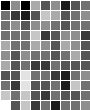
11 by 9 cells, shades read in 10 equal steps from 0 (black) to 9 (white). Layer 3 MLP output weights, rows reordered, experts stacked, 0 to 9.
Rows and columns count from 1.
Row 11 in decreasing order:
9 7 5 4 4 4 3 2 1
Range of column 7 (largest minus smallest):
5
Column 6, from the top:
5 6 4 3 3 3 4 2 4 4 1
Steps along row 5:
down same up down down up down down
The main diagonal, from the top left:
0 2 3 7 5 3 3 4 4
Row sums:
27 35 37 36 42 37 30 34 36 37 39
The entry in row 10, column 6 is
4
